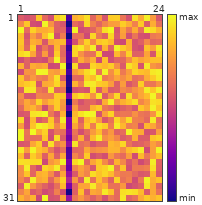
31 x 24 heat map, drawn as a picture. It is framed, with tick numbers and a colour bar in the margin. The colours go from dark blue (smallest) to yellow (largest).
Column 9 differs from the columns beside it. Overall the values sit about 70% of the way up the scale. Most values sit high, with a long tail of low ones.
